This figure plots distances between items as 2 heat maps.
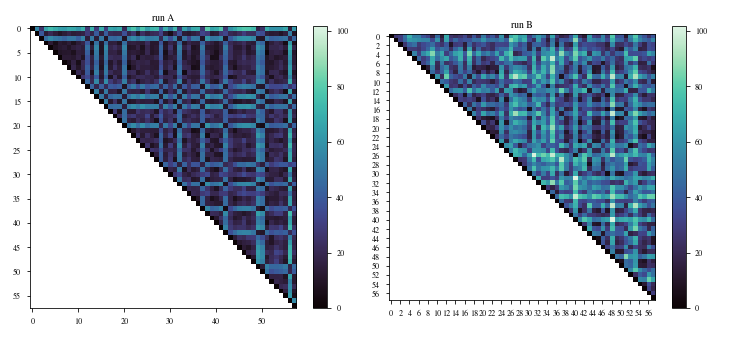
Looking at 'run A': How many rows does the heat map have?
58
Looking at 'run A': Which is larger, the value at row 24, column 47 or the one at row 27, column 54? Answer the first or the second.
the second
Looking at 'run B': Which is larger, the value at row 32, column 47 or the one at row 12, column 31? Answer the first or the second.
the second
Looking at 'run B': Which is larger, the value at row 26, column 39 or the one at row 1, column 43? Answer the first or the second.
the second
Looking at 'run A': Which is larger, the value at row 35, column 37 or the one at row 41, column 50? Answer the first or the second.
the second
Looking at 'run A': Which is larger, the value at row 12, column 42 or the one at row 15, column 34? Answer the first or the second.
the second
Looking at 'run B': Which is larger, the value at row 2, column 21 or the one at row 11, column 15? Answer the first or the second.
the first
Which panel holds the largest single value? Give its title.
run B
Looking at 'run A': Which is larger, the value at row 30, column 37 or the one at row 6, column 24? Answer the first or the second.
the first
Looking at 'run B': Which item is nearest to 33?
35
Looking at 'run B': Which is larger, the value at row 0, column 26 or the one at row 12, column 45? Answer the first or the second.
the first
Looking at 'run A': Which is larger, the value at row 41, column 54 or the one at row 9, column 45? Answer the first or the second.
the first
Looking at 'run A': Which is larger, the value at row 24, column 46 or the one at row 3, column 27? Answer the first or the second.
the first
